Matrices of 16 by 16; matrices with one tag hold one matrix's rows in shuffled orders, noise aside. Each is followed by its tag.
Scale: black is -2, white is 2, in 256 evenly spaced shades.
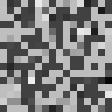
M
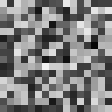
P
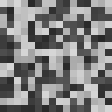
P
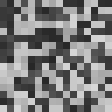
P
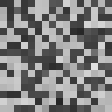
M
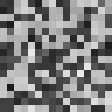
P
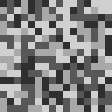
M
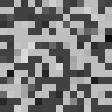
P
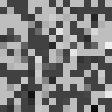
M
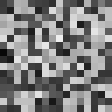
P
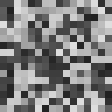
P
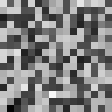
M
